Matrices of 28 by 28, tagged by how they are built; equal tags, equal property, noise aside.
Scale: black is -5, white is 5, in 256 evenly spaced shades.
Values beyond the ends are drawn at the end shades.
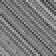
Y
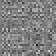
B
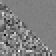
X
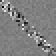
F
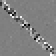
F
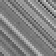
Y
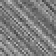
Y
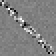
F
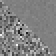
X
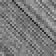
Y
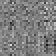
B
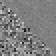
X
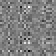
B
